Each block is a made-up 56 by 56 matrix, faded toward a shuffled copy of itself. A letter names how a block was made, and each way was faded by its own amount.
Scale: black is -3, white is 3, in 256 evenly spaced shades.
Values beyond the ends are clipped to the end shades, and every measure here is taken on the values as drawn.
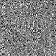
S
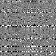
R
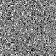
S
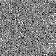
S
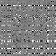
R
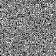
S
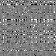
R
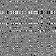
R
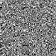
S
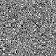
S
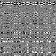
R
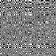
R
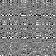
R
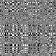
R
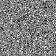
S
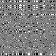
R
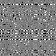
R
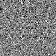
S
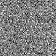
S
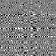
R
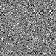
S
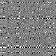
R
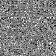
S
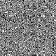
S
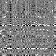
R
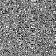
S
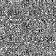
S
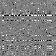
R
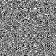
S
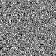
S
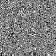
S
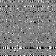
R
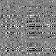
R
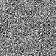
S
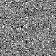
S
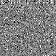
S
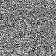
S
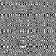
R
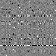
R
